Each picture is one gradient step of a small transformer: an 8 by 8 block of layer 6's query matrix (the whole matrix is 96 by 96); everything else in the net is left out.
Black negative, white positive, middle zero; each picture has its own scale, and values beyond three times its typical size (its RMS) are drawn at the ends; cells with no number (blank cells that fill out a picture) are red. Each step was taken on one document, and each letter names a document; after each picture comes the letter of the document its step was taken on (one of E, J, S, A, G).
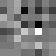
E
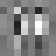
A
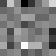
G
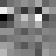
E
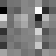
E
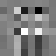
A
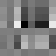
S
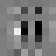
A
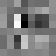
S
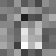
G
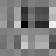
S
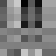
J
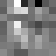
A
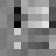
S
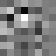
E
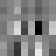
A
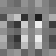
J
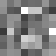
G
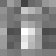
G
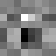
G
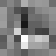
S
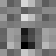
G
